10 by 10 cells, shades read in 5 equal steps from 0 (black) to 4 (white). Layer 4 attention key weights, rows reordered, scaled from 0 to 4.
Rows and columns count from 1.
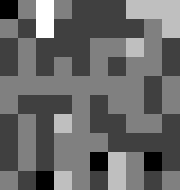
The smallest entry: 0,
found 4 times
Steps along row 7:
up down up down down same up same down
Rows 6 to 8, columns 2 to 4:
1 1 1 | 2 1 3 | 2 1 2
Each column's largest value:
2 2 4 3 2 2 3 3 3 3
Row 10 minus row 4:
1 -1 -1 1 1 -1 2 0 -1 1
